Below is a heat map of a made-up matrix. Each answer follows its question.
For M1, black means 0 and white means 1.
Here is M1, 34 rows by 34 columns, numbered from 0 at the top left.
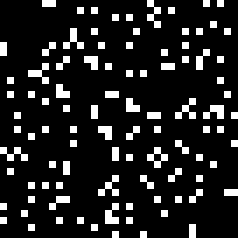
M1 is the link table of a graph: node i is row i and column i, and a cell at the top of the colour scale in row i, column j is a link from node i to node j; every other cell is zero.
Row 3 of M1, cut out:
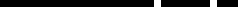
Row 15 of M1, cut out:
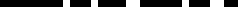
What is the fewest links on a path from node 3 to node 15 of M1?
2
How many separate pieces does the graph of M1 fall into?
2
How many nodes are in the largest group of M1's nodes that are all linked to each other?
3
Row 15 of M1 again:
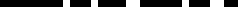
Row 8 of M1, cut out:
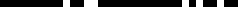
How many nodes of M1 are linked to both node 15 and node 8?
4
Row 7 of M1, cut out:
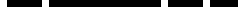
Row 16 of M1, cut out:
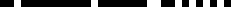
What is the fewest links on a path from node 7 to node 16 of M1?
2
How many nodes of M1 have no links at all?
1
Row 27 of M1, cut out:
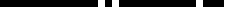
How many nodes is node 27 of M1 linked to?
5
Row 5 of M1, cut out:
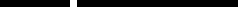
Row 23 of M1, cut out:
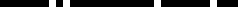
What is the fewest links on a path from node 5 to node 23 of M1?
4
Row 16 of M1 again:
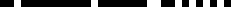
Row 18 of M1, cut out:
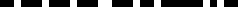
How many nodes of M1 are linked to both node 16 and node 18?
4
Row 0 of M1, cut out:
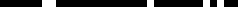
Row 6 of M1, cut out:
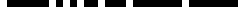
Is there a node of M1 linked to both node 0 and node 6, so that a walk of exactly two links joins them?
yes
